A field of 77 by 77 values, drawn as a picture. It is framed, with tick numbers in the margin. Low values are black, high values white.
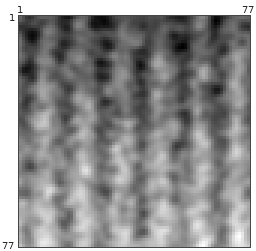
On average the colour sits 50% of the way up the scale. There are no lone odd cells. There is an overall slope up to the bottom. Stripes running up and down repeat 6 times from left to right.
